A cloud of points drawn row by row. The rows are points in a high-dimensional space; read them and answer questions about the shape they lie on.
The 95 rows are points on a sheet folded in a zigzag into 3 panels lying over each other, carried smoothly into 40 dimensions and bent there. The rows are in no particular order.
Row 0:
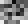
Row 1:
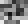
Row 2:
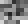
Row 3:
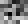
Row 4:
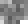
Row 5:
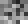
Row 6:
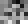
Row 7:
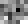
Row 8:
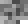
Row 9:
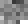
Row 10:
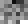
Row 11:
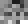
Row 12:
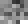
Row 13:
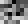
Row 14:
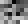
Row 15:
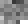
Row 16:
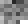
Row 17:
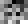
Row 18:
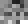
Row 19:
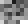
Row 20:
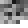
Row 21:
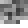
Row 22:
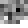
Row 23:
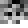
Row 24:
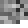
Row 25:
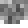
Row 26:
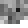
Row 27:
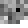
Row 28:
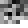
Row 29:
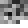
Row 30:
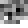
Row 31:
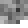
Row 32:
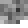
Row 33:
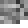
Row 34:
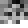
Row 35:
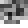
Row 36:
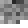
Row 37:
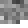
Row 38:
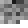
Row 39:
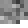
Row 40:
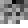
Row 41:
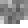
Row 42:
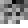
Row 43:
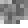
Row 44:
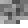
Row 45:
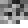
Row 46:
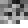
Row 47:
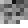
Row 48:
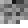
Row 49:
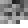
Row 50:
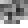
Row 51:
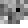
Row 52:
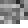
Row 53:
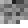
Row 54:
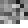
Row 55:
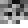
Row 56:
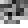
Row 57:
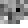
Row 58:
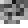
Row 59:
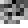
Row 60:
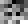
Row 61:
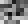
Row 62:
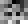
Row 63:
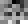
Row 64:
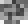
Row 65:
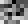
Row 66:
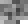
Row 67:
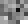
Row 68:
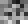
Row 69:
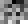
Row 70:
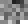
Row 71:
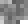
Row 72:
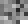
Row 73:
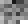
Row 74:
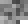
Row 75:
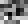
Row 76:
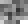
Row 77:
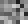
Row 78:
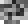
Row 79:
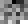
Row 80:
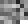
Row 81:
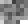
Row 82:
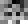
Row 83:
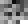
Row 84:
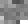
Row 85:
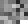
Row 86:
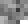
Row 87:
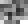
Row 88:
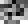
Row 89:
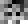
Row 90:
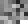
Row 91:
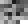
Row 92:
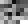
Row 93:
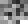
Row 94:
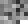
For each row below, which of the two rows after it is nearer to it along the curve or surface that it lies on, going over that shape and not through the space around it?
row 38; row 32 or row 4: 4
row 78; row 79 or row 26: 79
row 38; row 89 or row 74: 89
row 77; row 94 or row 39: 94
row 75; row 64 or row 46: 46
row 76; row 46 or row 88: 88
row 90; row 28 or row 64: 28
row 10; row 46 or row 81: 81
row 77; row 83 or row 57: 57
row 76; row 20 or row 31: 31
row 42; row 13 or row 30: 13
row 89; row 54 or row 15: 15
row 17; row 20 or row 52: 20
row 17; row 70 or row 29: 70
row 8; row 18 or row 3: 18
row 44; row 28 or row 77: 77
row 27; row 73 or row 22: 22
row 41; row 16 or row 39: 16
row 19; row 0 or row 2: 0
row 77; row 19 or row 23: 23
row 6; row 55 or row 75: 55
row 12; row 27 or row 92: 92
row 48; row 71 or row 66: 71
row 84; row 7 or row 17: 17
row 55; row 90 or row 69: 90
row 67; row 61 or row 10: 61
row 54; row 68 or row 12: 68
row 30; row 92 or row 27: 27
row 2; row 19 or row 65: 65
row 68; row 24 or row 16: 24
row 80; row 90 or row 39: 90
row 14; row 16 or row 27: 16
